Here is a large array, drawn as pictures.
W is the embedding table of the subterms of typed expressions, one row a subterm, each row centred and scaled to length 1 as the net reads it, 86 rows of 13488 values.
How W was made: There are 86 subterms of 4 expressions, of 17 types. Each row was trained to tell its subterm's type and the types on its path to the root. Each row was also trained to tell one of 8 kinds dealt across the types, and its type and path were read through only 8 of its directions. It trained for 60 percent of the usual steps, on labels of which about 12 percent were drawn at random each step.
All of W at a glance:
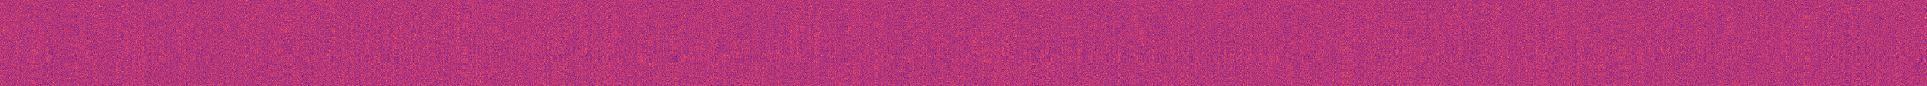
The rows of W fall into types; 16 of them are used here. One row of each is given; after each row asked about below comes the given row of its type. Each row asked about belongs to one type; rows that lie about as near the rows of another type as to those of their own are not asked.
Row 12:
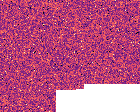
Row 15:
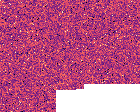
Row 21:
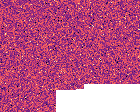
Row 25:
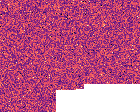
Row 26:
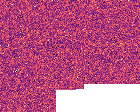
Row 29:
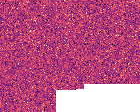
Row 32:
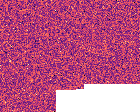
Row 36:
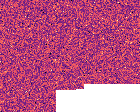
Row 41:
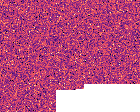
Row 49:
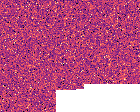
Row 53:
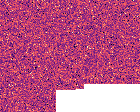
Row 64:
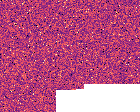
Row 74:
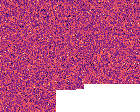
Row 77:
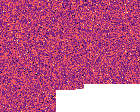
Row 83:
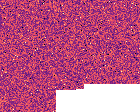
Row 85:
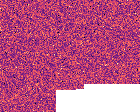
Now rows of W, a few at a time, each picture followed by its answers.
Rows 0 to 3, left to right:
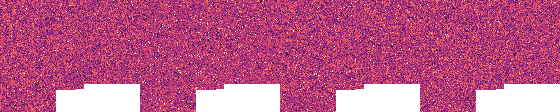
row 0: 77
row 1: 15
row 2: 32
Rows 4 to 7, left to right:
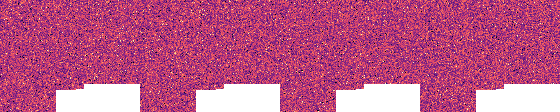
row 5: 21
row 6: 41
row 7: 26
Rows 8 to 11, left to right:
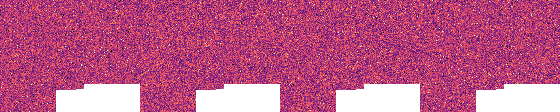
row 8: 64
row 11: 21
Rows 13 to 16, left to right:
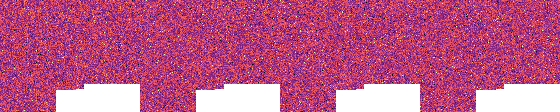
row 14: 32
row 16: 29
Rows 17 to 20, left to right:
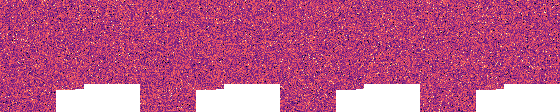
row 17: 26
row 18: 85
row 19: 83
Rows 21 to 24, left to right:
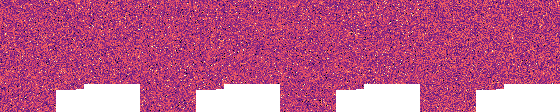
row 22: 83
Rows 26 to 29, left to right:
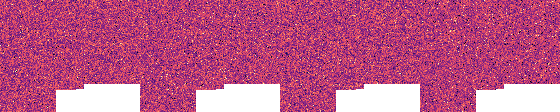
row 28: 32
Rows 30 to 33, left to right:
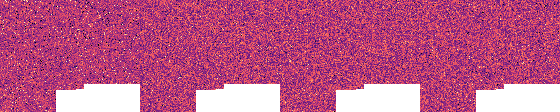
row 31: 12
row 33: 77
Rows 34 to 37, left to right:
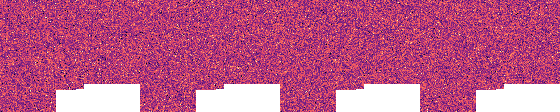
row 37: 12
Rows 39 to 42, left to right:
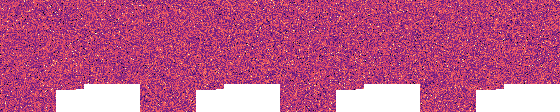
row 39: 32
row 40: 21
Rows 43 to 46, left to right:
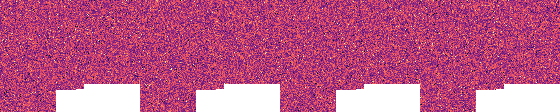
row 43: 83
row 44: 53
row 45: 64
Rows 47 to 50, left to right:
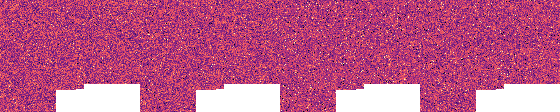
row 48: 85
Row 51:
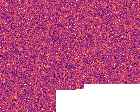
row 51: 41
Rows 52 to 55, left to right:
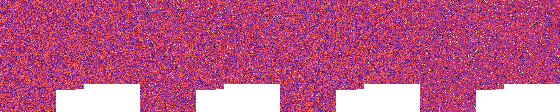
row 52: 53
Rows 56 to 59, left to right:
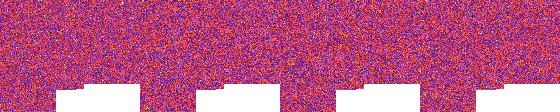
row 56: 15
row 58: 26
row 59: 26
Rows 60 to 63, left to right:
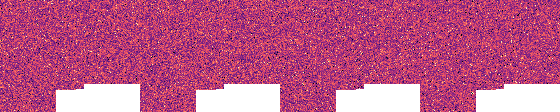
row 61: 26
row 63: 64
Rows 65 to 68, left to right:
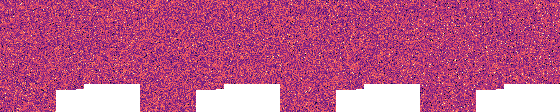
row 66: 53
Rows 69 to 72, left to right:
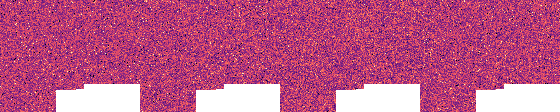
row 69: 64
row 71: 12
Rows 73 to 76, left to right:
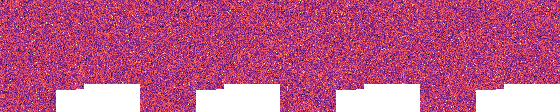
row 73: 53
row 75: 36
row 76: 85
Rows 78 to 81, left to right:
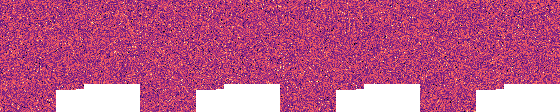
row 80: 36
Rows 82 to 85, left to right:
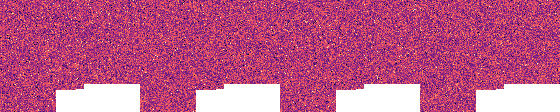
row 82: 36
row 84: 21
